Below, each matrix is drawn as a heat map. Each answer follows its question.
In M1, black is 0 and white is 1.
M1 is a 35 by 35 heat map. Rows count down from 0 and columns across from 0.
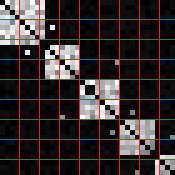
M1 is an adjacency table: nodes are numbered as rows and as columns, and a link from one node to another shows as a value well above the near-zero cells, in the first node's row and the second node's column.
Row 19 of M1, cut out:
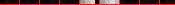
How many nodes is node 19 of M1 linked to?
7
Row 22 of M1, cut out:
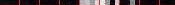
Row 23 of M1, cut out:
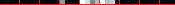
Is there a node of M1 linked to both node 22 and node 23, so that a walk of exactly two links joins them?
yes
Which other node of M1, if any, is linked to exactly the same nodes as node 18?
node 17
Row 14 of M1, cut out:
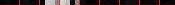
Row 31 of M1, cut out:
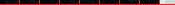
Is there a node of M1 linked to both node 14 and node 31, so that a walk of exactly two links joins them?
no
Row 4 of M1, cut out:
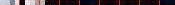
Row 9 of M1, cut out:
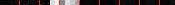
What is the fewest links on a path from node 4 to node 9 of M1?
3
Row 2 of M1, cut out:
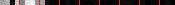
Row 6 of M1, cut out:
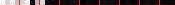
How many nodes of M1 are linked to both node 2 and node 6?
7
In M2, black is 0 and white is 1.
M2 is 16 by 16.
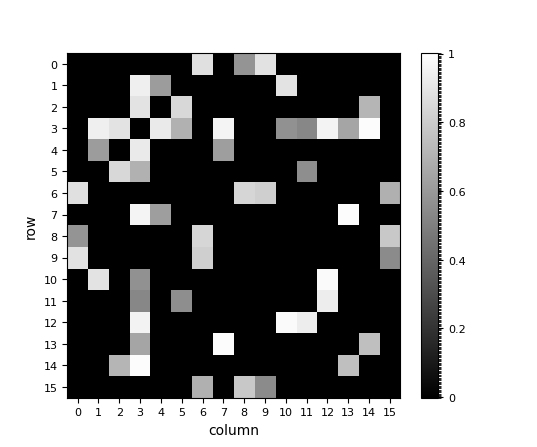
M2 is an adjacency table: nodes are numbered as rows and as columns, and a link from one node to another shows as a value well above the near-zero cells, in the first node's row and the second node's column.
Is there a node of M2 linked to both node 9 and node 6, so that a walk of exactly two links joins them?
yes
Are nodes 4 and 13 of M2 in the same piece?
yes
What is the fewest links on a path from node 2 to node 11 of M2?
2
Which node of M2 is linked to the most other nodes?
node 3
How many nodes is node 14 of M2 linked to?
3
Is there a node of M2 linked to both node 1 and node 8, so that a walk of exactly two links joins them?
no
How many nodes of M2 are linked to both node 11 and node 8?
0
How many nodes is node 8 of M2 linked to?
3
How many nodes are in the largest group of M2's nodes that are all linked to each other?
3
